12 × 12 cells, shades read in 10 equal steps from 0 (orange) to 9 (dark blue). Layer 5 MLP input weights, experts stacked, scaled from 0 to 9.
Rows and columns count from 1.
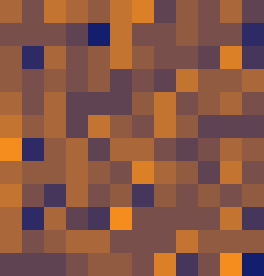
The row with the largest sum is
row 2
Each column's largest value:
6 8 7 6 9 6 7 6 7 6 6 9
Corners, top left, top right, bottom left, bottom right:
3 6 6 9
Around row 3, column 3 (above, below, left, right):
5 4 8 5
